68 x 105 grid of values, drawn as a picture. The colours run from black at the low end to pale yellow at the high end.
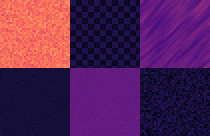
It is made of 2 by 3 panels. Panel 1,1: high, fine-grained, faint in contrast. Panel 1,2: very low, checkered, faint in contrast. Panel 1,3: low, slanting up to the right, faint in contrast. Panel 2,1: very low, flat. Panel 2,2: low, flat. Panel 2,3: very low, fine-grained, faint in contrast.
